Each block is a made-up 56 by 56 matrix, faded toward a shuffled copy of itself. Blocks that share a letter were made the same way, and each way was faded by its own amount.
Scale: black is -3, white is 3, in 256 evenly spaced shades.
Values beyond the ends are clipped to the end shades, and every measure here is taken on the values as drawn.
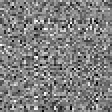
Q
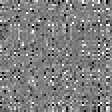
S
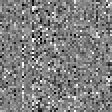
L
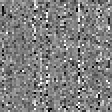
L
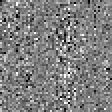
L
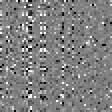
S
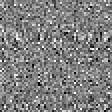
Q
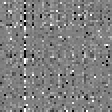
S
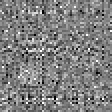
Q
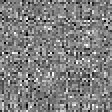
Q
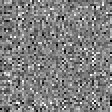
Q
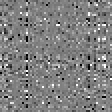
S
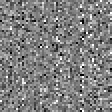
L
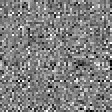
Q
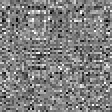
Q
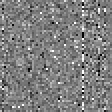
L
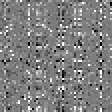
S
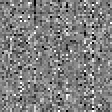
L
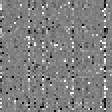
S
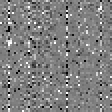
S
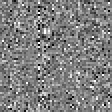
L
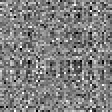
Q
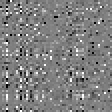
S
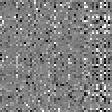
S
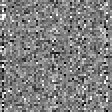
L
